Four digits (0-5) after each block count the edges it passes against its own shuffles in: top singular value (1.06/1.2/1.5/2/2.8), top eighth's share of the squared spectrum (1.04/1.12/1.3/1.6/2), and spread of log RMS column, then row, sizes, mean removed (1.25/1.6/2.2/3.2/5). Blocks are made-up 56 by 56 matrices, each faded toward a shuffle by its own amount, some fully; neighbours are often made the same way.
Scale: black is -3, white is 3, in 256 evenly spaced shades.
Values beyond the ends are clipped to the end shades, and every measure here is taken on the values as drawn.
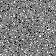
0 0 0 0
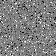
0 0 0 0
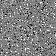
0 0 0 0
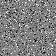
1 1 0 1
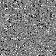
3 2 0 1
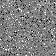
0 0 0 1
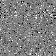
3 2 0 1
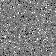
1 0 0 0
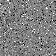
0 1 0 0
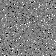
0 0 0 0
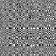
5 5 3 3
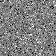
1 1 0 0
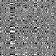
4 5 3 3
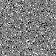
2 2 0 0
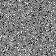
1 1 0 0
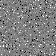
2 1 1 0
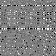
4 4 1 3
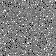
1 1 0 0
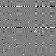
5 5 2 3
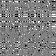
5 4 2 3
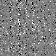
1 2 2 1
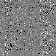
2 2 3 2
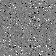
1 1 1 1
